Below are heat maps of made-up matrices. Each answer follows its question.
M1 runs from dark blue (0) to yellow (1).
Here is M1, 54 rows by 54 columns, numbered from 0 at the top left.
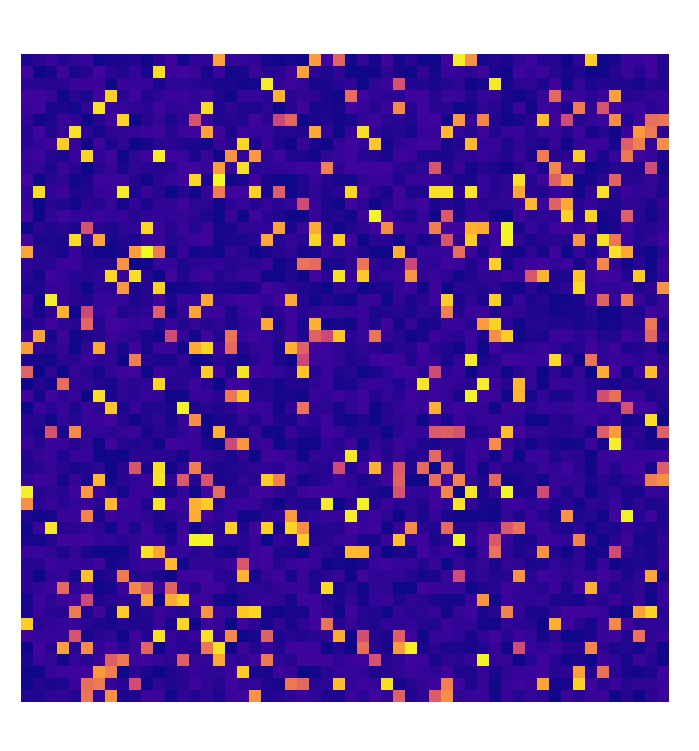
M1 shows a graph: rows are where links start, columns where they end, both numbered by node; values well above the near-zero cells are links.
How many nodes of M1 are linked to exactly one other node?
0
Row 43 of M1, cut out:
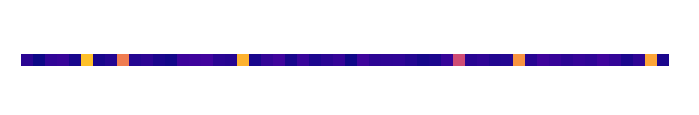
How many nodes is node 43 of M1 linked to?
6
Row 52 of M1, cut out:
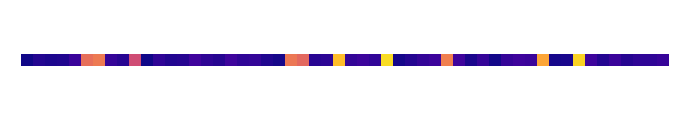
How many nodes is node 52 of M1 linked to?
10
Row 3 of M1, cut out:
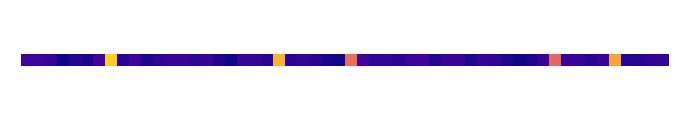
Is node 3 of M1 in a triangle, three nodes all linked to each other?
no
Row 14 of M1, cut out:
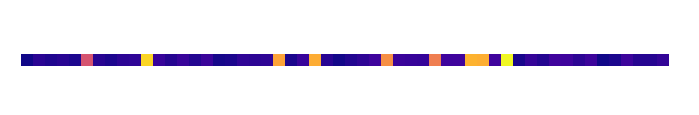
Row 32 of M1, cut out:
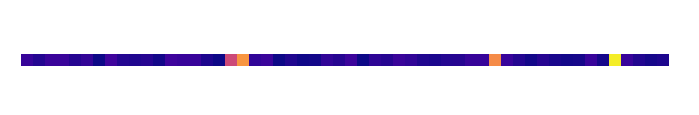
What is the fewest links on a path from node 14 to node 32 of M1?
3
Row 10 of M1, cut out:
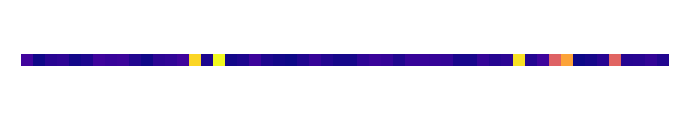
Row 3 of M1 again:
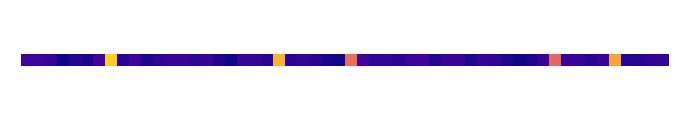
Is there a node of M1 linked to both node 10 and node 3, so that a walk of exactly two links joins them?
yes
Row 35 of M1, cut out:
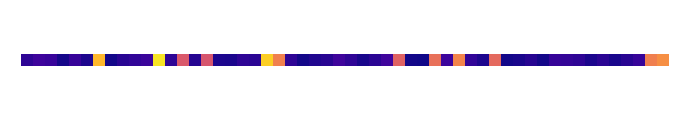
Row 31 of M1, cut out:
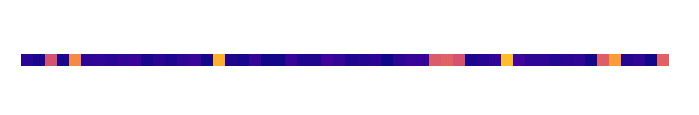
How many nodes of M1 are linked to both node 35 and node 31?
3
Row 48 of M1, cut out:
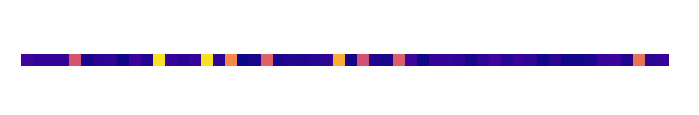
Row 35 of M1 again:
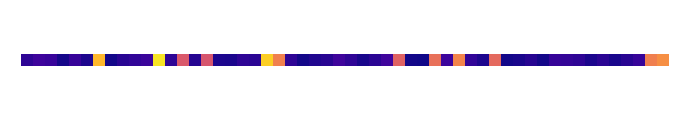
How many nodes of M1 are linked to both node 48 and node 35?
4
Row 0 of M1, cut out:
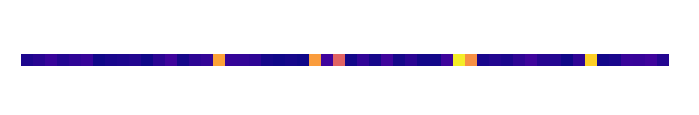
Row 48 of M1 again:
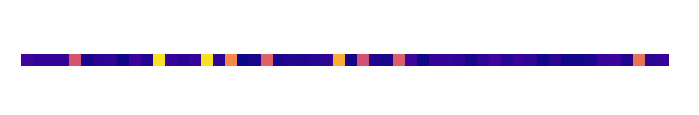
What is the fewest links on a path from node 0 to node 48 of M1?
2
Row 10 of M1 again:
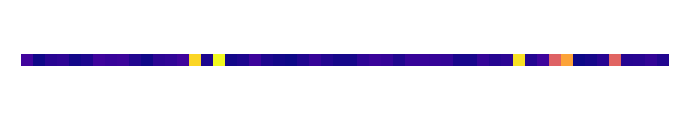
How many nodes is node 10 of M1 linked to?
6
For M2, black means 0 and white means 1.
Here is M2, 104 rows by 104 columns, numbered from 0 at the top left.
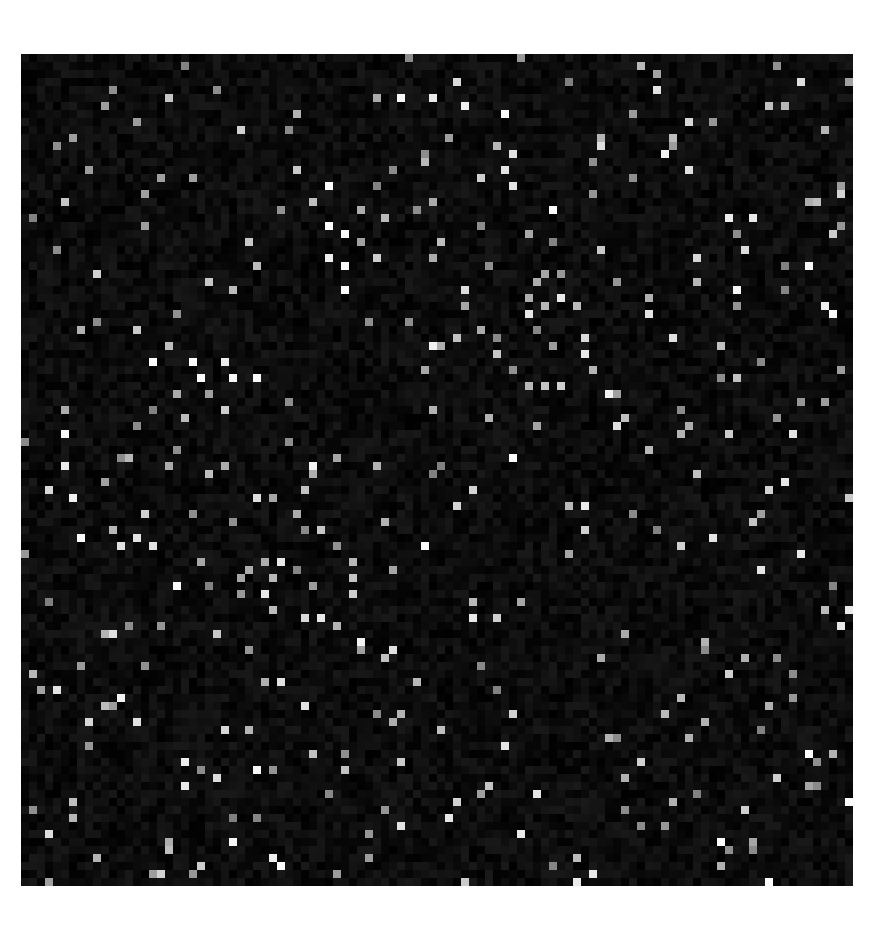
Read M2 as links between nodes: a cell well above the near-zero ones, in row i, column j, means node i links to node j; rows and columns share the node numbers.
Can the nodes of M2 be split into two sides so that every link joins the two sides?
no
